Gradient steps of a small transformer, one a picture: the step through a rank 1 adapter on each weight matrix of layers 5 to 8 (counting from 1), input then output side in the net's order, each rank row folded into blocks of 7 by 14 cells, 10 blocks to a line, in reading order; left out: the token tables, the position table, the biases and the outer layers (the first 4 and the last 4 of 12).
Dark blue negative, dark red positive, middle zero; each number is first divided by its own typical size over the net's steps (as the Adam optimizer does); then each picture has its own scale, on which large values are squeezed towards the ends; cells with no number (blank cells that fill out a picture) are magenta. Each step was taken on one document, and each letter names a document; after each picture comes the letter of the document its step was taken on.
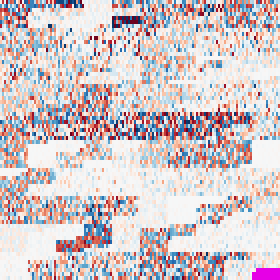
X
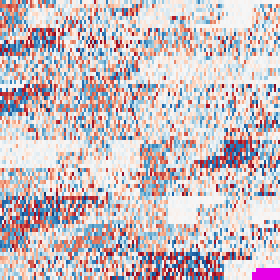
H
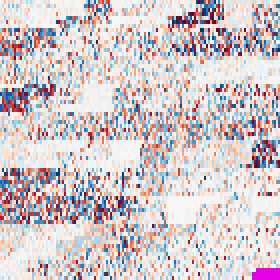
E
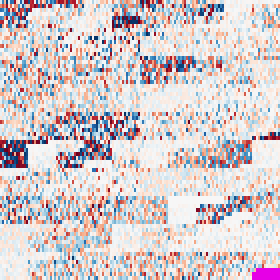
X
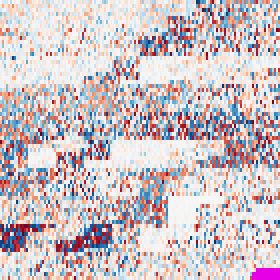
E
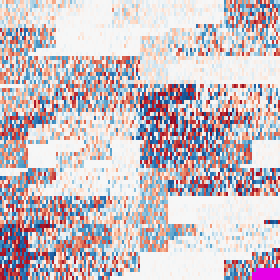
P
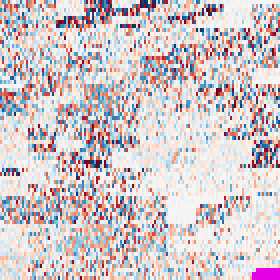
E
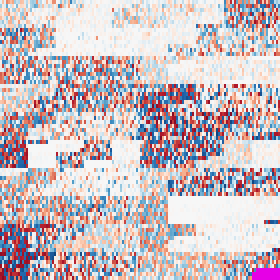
P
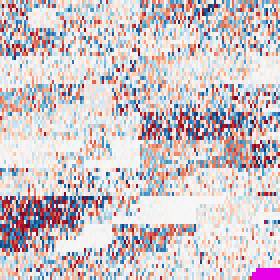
E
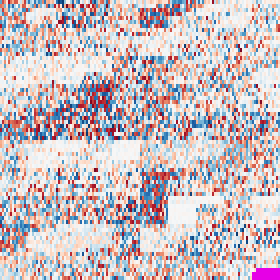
H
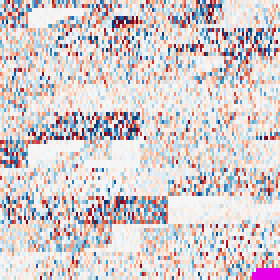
X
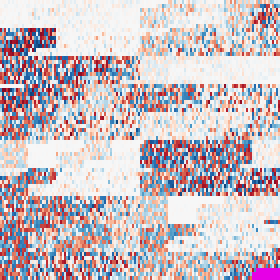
P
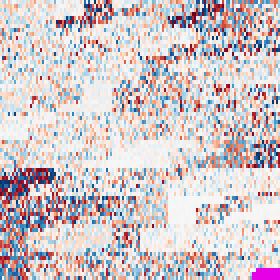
E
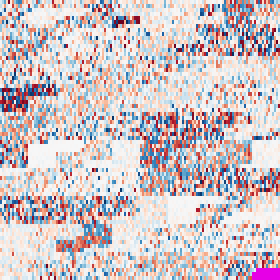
X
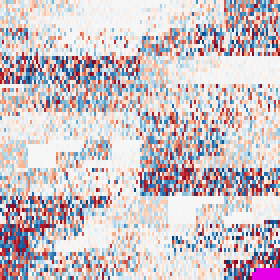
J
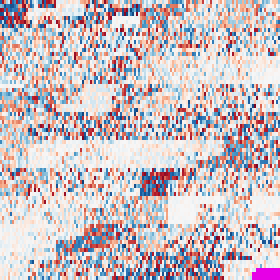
H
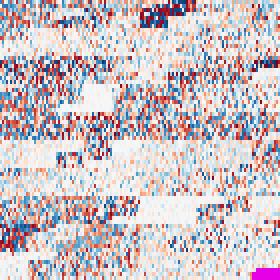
H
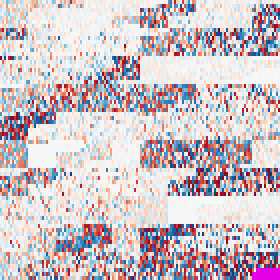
P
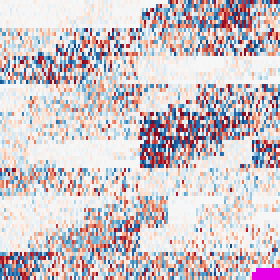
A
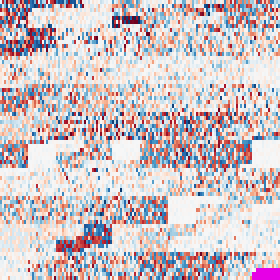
X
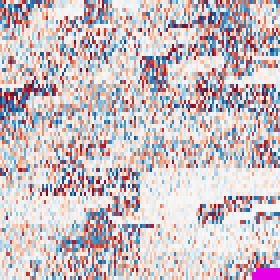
A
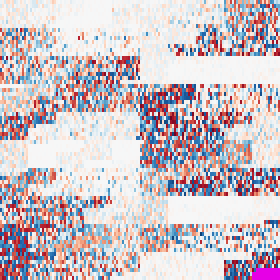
P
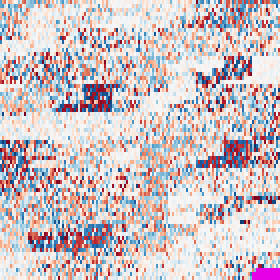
A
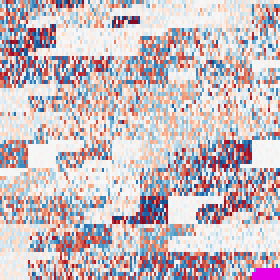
J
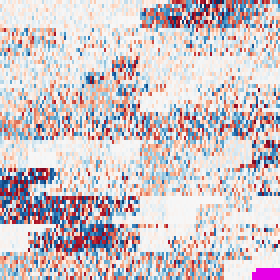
H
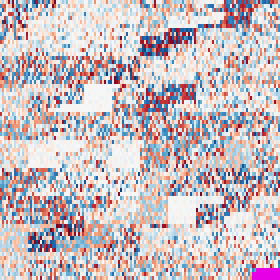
J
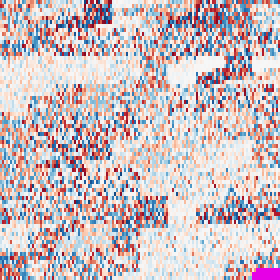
A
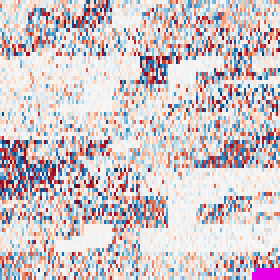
A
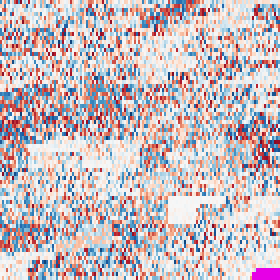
H
